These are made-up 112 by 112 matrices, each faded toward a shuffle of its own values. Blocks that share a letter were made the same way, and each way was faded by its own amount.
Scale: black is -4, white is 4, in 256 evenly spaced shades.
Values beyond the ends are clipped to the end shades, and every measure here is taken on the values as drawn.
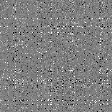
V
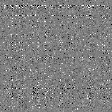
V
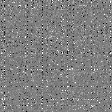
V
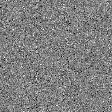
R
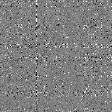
V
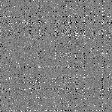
V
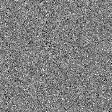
R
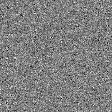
R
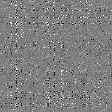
V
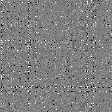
V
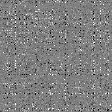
V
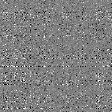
V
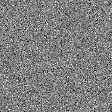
R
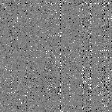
V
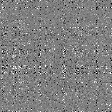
V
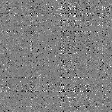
V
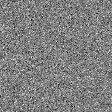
R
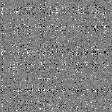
V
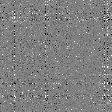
V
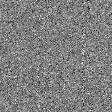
R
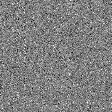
R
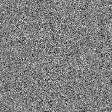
R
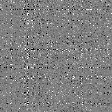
V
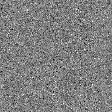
R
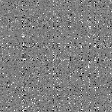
V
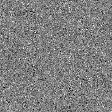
R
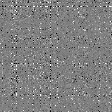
V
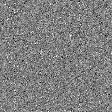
R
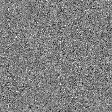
R
